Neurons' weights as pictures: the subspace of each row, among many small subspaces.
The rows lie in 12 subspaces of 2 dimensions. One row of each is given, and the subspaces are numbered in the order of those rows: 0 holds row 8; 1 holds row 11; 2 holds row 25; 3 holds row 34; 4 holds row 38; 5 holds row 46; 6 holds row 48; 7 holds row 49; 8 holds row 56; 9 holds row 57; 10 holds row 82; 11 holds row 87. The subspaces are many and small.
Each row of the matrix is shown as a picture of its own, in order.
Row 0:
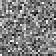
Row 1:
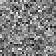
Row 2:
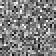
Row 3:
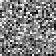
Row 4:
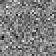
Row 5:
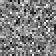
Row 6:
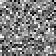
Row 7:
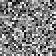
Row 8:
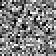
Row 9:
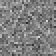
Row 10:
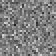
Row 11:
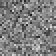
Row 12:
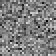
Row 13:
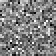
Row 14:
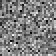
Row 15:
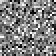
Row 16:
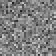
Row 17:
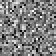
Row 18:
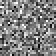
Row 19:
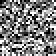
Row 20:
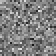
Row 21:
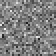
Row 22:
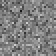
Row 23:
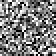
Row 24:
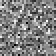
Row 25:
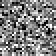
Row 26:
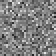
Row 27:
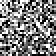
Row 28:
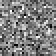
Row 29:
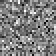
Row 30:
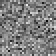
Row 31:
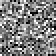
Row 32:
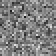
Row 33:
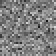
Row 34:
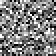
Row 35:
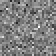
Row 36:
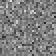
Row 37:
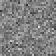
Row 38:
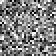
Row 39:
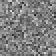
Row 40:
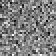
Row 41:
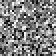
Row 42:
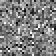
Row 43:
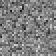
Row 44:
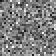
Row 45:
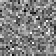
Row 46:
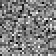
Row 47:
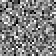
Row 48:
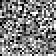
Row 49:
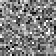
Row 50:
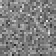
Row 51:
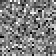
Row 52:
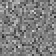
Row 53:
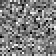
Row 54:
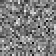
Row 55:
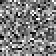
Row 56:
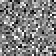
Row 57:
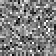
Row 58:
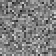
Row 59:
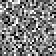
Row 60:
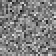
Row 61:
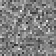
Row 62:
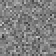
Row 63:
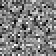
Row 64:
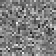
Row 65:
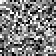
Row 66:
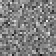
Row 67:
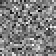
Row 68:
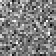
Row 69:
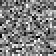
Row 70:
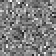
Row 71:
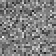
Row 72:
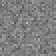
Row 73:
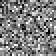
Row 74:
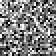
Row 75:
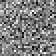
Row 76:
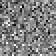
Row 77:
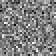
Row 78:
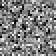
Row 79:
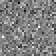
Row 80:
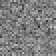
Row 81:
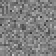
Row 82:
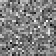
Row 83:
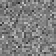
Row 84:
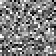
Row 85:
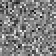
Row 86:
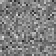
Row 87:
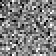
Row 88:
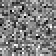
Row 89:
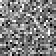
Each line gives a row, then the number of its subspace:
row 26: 5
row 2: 9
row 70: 6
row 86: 4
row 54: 9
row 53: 8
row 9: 3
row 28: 2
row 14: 6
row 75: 1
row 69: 4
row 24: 0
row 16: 5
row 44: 6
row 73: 7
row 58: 5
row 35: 8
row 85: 7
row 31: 5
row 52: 7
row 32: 2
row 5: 9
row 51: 8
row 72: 0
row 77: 11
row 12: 5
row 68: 11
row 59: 10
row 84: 3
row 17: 7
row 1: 1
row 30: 5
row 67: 1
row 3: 6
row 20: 1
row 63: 0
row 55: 4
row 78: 0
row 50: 10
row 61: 0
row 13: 10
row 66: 11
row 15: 8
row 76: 10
